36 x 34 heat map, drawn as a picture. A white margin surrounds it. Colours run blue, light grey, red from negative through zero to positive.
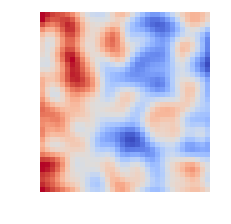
Average level on the scale: 50%. Slope: up to the left. Lone odd cells: none. Ninth with the highest average: top left. Histogram: bell-shaped.
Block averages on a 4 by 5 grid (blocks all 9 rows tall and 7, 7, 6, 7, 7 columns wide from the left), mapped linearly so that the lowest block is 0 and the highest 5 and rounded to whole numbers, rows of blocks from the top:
5 4 3 0 2 / 4 4 1 0 2 / 4 2 1 3 2 / 5 2 2 1 3
